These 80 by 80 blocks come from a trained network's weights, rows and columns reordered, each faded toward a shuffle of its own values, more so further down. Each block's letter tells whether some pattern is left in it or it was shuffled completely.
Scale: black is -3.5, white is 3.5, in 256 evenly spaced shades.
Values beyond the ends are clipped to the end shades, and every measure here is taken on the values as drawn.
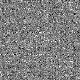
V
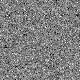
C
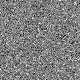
C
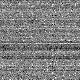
V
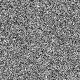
C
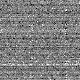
V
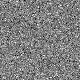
C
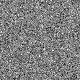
C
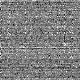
V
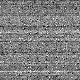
V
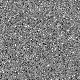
C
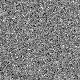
C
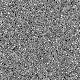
C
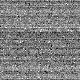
V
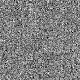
V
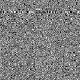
V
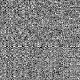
V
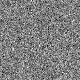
C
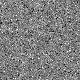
C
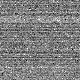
V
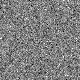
C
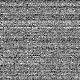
V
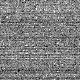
V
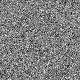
C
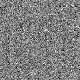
V
